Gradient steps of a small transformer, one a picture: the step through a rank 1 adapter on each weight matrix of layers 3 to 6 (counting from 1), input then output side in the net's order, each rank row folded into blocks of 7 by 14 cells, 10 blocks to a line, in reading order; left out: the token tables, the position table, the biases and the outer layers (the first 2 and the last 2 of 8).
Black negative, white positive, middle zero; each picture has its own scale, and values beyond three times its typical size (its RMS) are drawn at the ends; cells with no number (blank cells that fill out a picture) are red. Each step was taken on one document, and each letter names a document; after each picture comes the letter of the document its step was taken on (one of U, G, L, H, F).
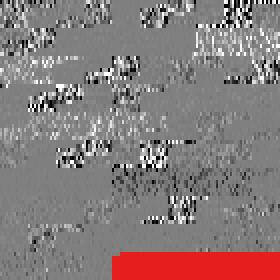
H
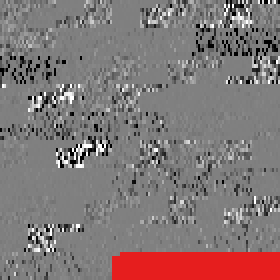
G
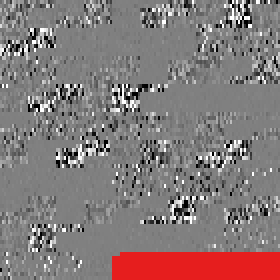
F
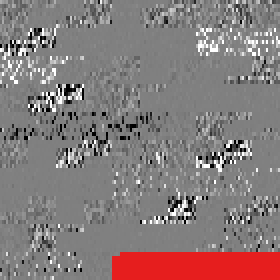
F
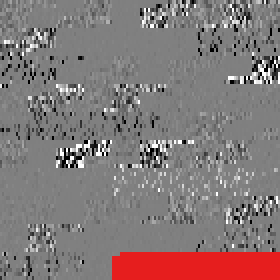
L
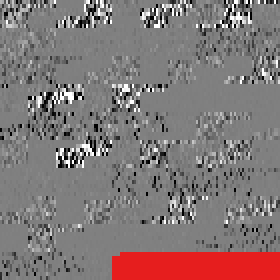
G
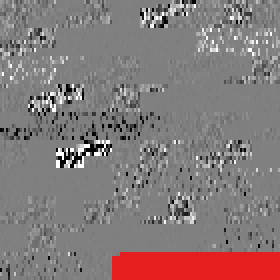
F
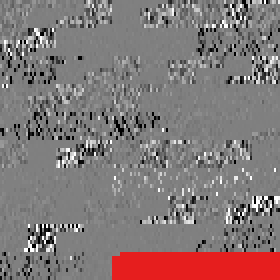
L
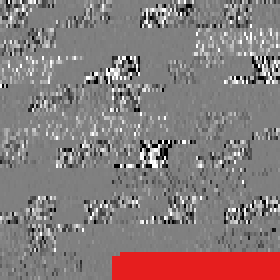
H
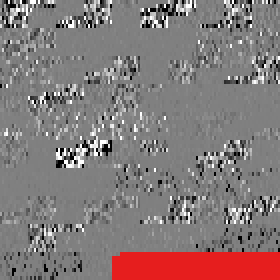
H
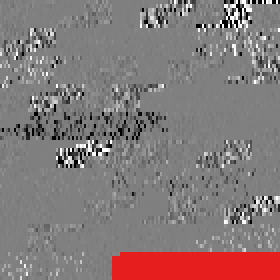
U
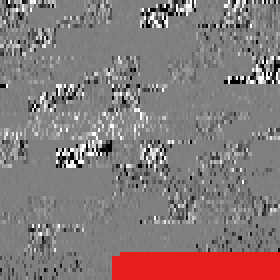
H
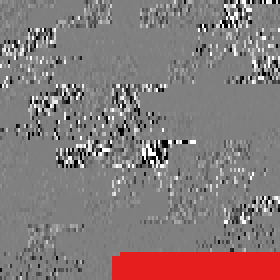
U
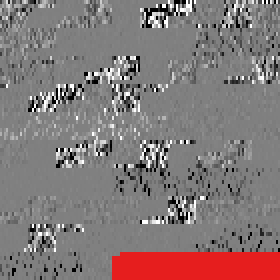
H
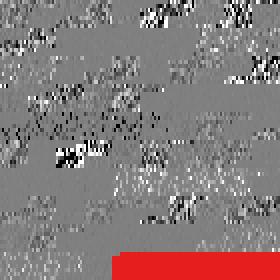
F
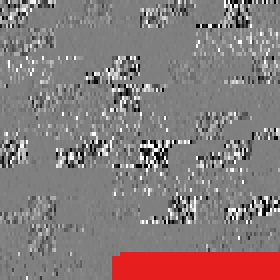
H
